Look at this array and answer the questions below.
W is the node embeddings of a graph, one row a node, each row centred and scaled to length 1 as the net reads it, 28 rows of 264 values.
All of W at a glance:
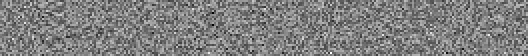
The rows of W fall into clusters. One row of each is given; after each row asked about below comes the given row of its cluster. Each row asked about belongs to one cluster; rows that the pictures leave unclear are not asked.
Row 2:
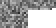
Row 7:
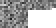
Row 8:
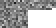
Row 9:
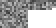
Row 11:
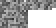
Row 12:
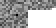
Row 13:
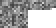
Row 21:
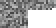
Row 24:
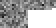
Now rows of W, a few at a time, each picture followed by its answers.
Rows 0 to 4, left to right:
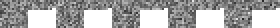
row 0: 11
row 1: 13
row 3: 11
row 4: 8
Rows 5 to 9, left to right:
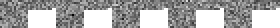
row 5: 9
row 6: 12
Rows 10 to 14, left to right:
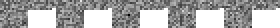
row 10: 8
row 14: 7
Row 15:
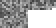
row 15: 24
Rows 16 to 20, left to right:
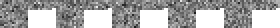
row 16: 7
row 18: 13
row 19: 9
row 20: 21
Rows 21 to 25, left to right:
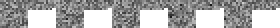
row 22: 12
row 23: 2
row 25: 9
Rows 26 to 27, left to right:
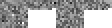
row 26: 2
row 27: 21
